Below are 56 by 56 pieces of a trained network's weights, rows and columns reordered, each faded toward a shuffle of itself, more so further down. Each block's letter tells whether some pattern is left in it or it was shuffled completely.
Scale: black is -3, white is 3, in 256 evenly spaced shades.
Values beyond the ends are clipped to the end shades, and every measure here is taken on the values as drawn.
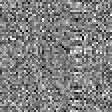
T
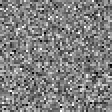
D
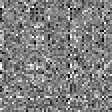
T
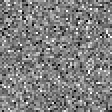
D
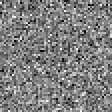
D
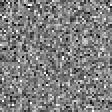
D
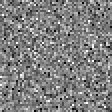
D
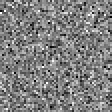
D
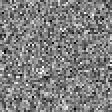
D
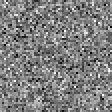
D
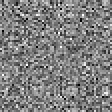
T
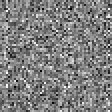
T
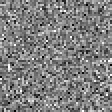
D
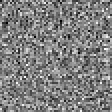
T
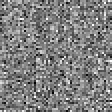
T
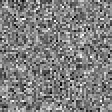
T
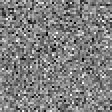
D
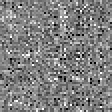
T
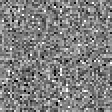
T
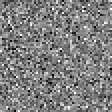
D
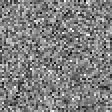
D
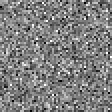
D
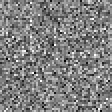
D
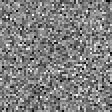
D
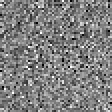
T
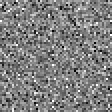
D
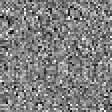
T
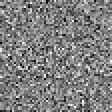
T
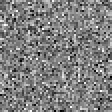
D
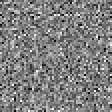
T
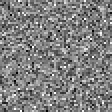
D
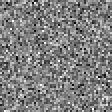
D
